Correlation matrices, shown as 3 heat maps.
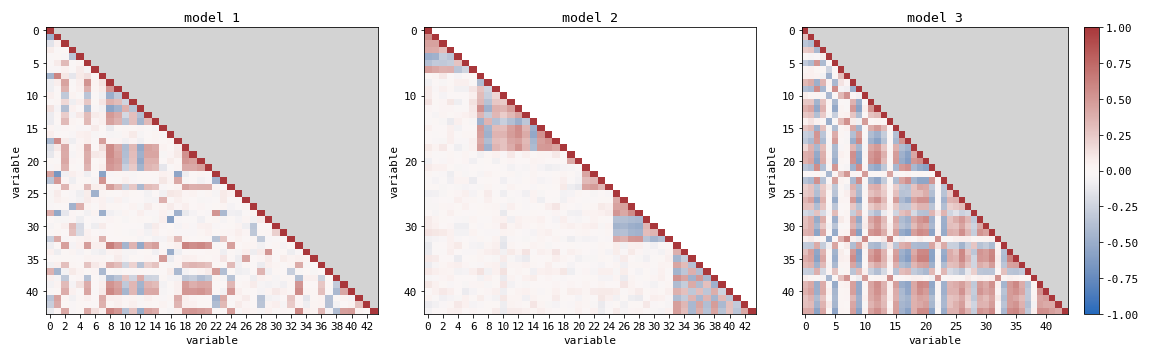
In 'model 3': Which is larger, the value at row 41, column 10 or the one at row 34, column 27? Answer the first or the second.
the second
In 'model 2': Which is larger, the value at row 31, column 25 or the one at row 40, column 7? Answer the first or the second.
the second
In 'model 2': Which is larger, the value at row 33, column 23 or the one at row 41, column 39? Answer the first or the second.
the second
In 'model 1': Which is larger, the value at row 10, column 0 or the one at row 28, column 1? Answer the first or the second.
the first
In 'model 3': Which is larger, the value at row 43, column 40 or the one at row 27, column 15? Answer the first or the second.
the first
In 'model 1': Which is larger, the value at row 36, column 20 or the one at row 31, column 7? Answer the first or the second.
the first
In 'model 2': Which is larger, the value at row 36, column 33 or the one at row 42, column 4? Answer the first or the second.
the first
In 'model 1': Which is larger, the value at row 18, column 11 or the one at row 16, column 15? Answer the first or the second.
the first
